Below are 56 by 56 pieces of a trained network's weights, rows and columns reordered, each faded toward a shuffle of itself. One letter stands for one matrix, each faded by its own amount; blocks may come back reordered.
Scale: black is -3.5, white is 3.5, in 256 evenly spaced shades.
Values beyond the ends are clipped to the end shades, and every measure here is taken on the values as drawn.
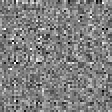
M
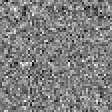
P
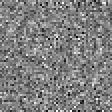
P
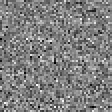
P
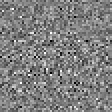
M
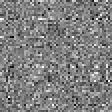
M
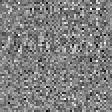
M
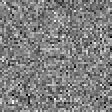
P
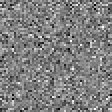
P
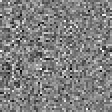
P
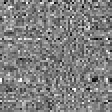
M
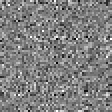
M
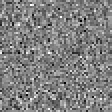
P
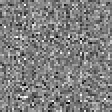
P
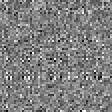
M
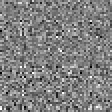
M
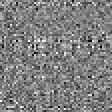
M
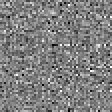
M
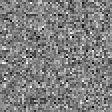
P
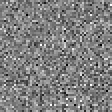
P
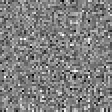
P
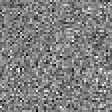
P
